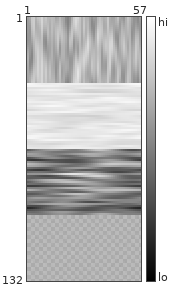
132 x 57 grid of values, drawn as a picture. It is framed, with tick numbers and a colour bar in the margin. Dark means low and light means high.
The table splits into 4 rows of 1 panel. Panel 1,1: high, streaked downward. Panel 2,1: very high, streaked across, faint in contrast. Panel 3,1: middling, streaked across, strong in contrast. Panel 4,1: high, checkered, faint in contrast.
